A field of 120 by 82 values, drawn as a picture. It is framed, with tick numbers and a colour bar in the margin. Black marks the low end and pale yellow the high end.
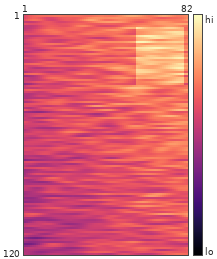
Ninth with the highest average: top right. Odd patch: higher, in the top right. Grain: streaks across. Slope: up to the top right. Ninth with the lowest average: bottom left.
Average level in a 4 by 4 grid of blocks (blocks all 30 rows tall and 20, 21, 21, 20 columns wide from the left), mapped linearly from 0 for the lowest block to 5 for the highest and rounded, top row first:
2245 / 1233 / 1123 / 0122
